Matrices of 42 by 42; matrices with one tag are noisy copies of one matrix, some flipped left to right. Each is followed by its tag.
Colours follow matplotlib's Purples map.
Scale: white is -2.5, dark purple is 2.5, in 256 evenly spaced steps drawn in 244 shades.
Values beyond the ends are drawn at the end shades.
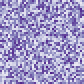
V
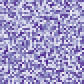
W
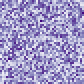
V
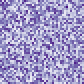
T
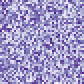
T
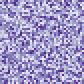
W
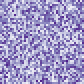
T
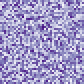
W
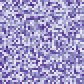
W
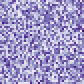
T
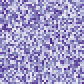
T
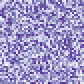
V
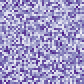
W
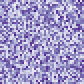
T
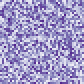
V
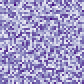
W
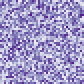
V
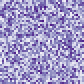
V
